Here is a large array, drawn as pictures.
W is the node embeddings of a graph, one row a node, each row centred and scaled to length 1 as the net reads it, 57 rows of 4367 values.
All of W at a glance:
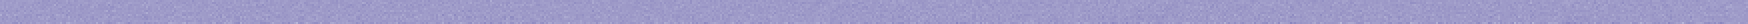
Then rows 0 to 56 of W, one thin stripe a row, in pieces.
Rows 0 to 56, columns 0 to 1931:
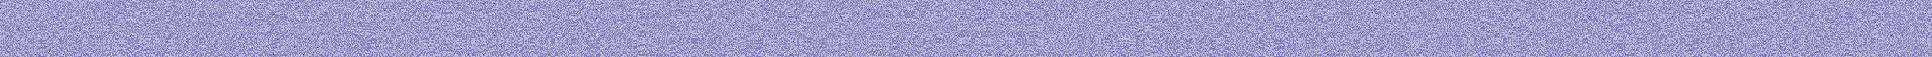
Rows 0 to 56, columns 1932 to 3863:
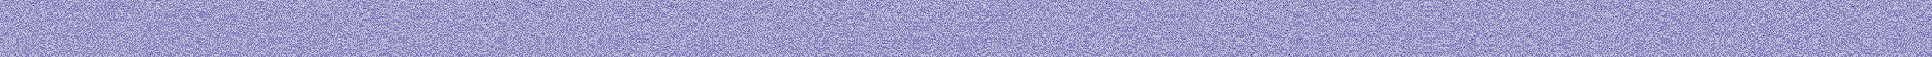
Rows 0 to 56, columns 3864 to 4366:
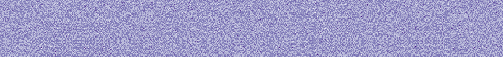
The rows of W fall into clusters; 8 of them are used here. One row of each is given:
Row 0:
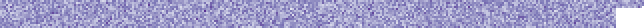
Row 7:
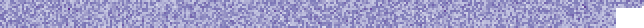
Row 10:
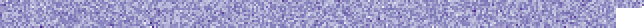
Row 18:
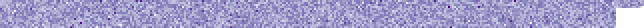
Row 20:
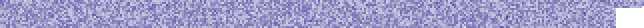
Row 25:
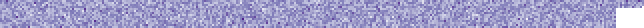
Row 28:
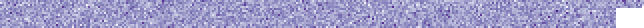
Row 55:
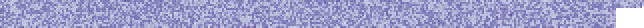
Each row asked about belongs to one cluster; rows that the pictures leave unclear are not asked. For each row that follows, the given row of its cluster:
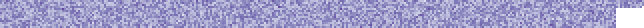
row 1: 25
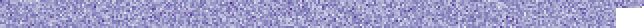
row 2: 20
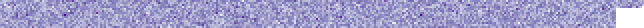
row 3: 18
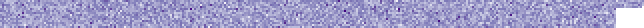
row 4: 55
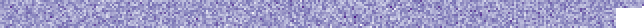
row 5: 20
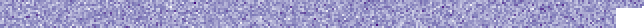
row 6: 28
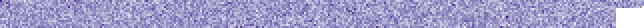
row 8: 20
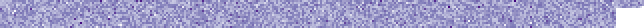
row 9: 18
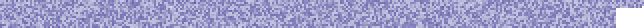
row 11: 28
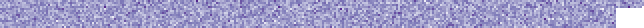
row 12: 25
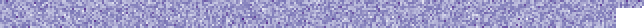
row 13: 25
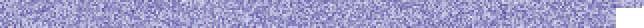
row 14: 55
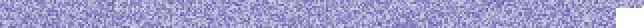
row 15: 28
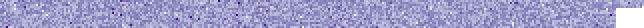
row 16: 55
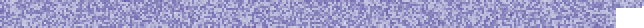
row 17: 55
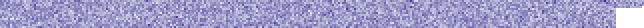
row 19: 20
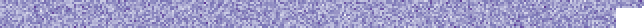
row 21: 0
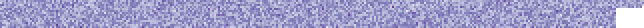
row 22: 28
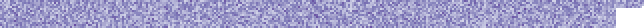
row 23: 7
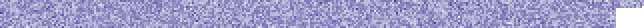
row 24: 55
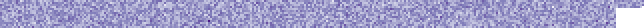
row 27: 10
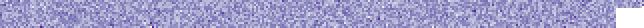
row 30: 10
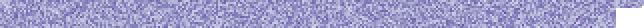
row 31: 18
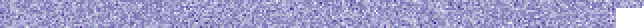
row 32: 55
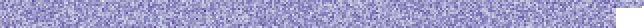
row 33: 20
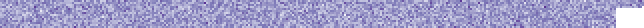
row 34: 0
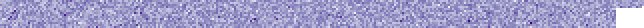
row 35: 18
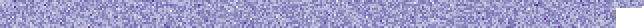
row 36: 18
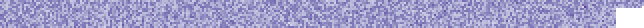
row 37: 7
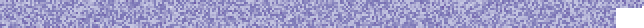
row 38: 28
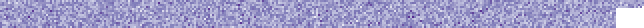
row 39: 28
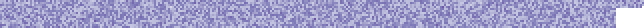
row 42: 28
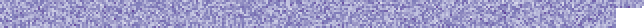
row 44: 25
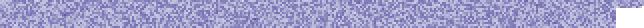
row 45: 18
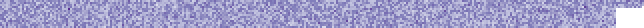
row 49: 7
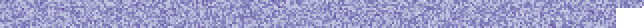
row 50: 25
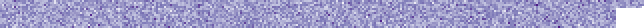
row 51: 18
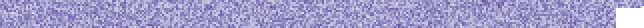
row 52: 10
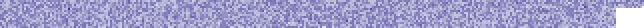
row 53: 7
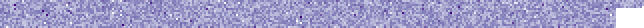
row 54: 55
